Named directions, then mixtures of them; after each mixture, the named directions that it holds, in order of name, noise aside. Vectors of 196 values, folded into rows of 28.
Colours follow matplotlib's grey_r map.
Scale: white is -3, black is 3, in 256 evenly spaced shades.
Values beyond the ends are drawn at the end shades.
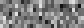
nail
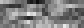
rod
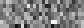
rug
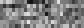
rod, rug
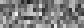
nail, rod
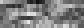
rod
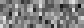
nail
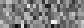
rug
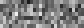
nail, rod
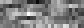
rod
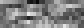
rod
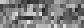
nail, rod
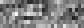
nail, rod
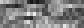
rod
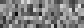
nail, rod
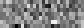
rug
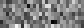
rug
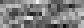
rod, rug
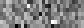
rug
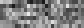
rod, rug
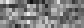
rod, rug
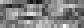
rod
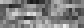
rod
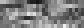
rod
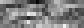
rod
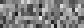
nail, rod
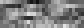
rod
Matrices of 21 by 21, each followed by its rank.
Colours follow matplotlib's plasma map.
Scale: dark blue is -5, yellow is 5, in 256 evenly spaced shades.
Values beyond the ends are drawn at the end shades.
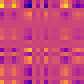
one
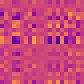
two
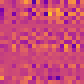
three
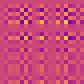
one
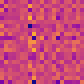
three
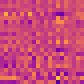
three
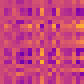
two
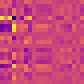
two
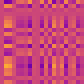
one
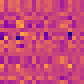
three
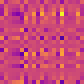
two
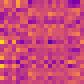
three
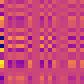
one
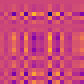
one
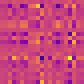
two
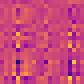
two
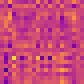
three
